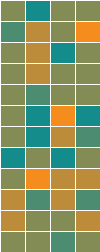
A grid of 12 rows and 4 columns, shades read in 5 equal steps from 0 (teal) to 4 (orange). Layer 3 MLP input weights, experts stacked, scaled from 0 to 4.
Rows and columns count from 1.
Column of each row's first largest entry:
1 4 2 2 1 3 3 2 2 1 1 1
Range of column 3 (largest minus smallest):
4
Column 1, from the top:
2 1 2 2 2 2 2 0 2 3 3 2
